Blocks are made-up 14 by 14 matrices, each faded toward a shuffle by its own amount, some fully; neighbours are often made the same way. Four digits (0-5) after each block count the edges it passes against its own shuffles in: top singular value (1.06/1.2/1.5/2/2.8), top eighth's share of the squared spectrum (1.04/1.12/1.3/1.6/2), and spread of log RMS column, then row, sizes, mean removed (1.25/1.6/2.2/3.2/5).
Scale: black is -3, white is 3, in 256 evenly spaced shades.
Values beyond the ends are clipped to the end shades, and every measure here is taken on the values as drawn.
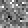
0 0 0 0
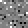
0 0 0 0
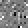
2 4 1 0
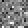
2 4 0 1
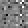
2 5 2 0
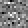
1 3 0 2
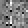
2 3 2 0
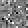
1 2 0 0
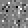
1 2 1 0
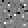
0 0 0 0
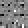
2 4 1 1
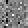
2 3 1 0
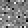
0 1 0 0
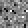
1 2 0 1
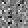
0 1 1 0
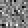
1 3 0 1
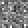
1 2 0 1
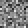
1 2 0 0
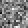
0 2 0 0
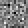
1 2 1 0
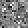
0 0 0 0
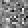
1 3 0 1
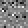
0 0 0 1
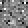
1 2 0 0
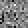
1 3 1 0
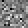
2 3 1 0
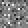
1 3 0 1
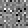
2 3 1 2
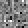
1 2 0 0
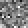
1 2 0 1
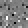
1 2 0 0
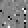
2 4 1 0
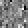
2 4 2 1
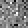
1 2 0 0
